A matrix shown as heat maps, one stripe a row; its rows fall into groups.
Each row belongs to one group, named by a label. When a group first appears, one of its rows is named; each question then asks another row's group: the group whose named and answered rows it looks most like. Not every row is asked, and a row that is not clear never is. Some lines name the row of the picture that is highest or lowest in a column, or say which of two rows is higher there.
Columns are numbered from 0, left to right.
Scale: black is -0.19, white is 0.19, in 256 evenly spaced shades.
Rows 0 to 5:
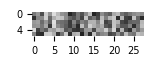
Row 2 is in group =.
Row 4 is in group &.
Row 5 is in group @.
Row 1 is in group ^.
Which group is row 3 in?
=
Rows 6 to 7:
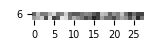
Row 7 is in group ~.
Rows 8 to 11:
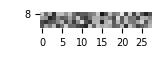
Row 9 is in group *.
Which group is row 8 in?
&
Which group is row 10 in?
*
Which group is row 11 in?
=
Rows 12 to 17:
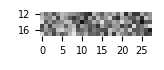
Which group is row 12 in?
&
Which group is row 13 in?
=
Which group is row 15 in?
@
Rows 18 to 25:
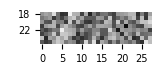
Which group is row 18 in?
~
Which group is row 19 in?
~
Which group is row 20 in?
*
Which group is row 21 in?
=
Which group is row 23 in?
^
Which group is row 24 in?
&
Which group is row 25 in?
@
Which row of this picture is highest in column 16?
20
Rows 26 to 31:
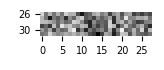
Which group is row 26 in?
&
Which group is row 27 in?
*
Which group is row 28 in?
~
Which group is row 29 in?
^
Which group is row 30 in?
~
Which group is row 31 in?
~
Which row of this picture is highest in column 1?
28
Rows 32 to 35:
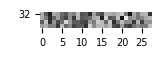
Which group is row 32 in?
*
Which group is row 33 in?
*
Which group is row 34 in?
=
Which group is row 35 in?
=
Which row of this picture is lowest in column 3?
33
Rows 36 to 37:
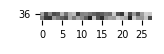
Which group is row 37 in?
*
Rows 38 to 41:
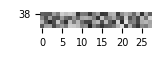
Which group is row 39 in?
@
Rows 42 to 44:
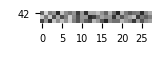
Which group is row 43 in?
~
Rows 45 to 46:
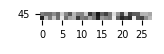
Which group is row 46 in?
@
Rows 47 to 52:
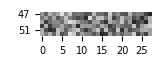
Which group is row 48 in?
=
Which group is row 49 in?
&
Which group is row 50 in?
@
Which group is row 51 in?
*
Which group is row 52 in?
~
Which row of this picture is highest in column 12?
48
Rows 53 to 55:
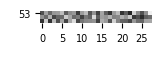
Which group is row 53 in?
@
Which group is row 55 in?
@
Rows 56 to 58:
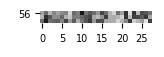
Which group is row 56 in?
&
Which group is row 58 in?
*
